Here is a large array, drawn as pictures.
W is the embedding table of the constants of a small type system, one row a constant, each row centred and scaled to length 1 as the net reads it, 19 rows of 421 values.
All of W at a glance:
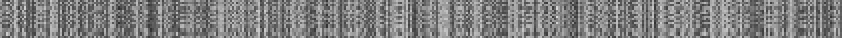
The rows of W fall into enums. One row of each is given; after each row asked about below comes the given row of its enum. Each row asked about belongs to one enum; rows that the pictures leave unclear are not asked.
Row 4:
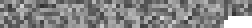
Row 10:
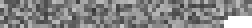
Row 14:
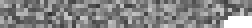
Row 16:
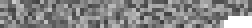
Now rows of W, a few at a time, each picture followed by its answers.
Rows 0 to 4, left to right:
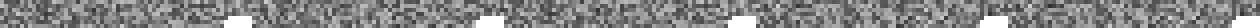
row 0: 10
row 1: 16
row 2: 10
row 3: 4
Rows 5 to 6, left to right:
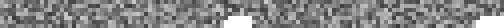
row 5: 14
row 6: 16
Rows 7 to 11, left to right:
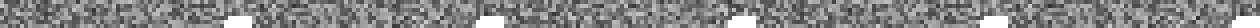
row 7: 10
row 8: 4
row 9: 14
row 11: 4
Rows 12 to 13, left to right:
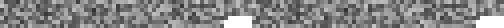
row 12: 10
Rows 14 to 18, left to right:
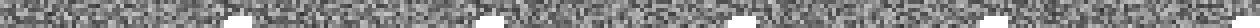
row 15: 14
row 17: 16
